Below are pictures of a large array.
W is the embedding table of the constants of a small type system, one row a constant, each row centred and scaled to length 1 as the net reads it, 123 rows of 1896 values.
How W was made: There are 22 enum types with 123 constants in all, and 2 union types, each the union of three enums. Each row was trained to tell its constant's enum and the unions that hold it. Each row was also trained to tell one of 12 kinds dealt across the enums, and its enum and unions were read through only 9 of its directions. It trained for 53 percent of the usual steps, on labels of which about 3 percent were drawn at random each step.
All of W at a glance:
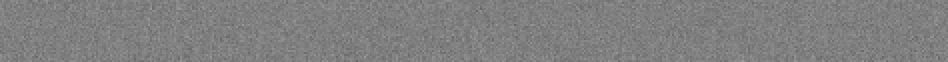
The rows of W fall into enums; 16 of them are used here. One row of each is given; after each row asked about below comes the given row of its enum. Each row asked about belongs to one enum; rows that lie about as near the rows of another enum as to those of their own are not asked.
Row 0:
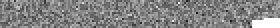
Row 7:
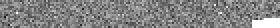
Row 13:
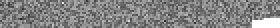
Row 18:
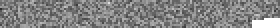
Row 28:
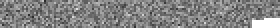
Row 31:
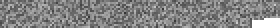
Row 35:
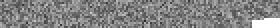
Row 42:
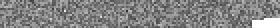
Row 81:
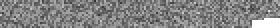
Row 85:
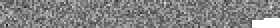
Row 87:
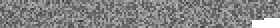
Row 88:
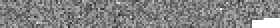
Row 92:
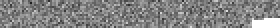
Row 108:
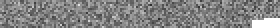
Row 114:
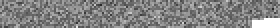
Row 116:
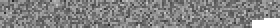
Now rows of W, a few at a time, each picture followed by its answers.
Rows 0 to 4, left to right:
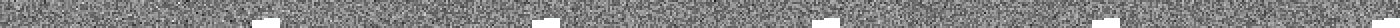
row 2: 31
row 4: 81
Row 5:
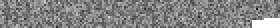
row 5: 88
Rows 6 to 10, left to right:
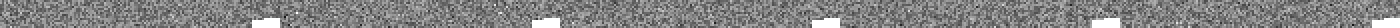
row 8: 18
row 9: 108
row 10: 13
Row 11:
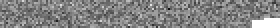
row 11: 114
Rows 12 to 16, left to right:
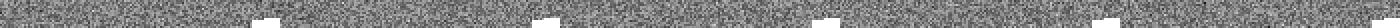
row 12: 116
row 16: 116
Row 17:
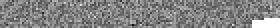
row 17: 0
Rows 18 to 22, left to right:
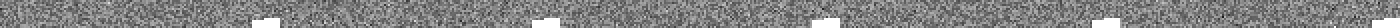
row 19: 18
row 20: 108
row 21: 88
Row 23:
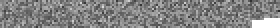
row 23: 114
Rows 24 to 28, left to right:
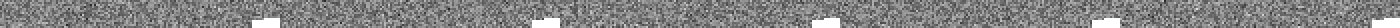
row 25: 87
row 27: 81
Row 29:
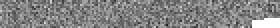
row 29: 18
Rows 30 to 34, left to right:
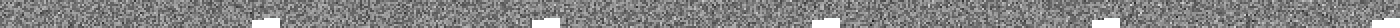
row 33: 0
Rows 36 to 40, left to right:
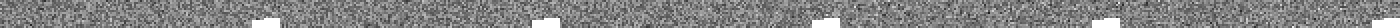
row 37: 18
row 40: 116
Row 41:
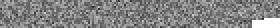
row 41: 88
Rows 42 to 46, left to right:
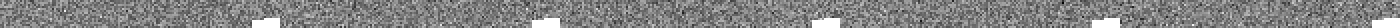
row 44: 81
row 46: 92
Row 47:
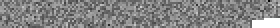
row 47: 88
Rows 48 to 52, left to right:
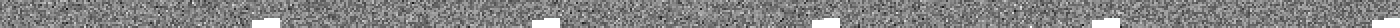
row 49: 116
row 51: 92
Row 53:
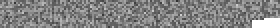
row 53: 31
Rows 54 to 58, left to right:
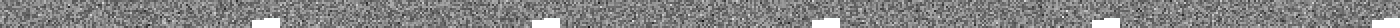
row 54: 88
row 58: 35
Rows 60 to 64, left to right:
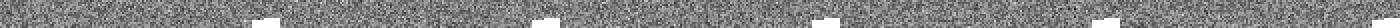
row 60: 35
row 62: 0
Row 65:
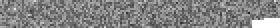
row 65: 108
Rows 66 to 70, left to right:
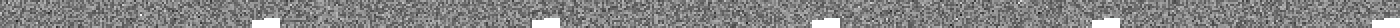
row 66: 87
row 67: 31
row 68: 81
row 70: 31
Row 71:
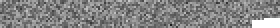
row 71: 13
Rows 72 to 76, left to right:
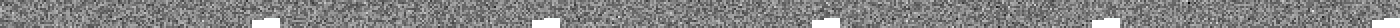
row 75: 92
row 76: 42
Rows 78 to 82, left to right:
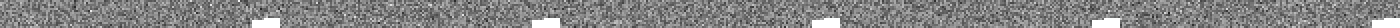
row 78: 0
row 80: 92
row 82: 35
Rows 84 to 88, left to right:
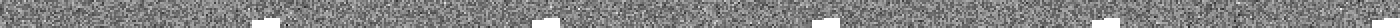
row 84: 28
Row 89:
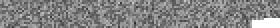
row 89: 28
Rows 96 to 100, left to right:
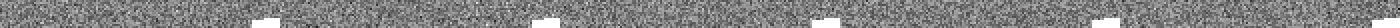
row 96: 114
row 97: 35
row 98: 108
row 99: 108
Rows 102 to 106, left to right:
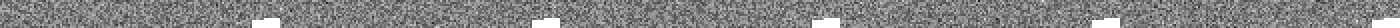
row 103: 88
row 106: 92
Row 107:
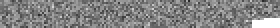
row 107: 35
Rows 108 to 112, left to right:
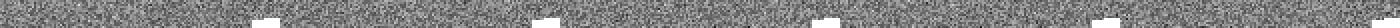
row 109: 28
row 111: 116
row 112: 28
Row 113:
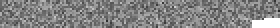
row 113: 87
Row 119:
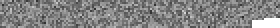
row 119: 81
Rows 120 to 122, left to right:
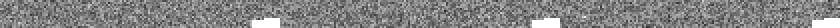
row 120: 28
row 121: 108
